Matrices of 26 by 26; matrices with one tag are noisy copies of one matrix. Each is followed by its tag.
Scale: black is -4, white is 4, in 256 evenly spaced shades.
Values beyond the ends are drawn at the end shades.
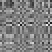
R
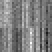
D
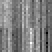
D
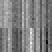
D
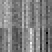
D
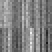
D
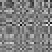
R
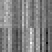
D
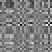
R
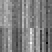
D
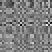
R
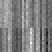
D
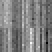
D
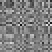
R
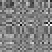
R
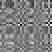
R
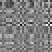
R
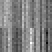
D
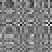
R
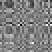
R
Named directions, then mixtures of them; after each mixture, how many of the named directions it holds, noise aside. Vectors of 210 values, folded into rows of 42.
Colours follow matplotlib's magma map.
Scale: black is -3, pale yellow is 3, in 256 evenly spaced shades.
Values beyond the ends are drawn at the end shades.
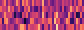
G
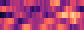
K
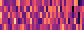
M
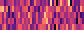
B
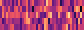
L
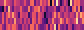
one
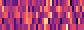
two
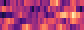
one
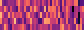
one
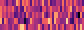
two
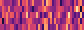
two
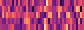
one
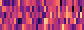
three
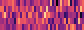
three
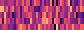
two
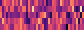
one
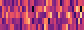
one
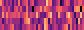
one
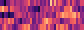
two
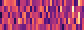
one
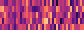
three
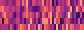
three
